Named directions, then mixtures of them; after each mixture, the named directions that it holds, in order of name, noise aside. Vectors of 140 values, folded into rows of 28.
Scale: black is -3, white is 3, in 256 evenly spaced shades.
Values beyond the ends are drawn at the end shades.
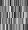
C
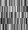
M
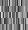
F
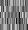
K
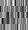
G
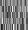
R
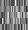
G, K, M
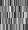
C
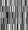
G, M, R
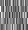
F, K, R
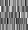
F, K, M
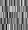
F, M, R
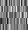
F, M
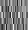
F, R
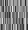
K, R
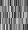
C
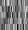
F, G, R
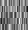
M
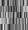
M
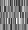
C, K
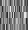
C, M, R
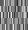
C, F, R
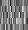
C, K, R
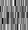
G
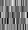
F, G, K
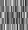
G, K, R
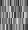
C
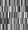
C, F, M
